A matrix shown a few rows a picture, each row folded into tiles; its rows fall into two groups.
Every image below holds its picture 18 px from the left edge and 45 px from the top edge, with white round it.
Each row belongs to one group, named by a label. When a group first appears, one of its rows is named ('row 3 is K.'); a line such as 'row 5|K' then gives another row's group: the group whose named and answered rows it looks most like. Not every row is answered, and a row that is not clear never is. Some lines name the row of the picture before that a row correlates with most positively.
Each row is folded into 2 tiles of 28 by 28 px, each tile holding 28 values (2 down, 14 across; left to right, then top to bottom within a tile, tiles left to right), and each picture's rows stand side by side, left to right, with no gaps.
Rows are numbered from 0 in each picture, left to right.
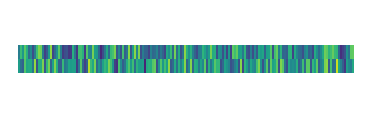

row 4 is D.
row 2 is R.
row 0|R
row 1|R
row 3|D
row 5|D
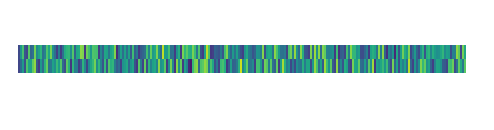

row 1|R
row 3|R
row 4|D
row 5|D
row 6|D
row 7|D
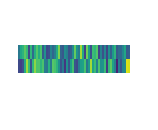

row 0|R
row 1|R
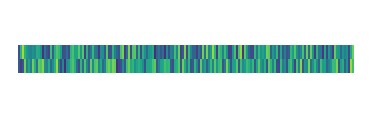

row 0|R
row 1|R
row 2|R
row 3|D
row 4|D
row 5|R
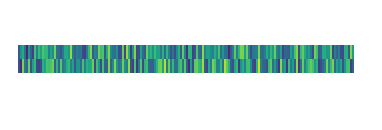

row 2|D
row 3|D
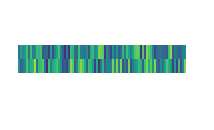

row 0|R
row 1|D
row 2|R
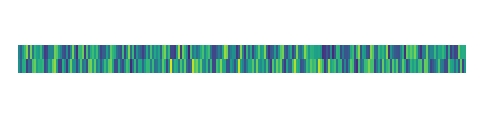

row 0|R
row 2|D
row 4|R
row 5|R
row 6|D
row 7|D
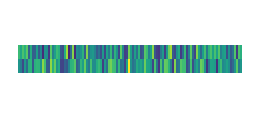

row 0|R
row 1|R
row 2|R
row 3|D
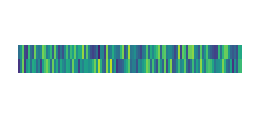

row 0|D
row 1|R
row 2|D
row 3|R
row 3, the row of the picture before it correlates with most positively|2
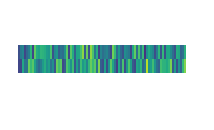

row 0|D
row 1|R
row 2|R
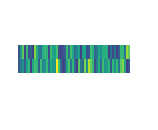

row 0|D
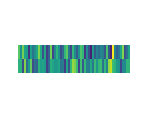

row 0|R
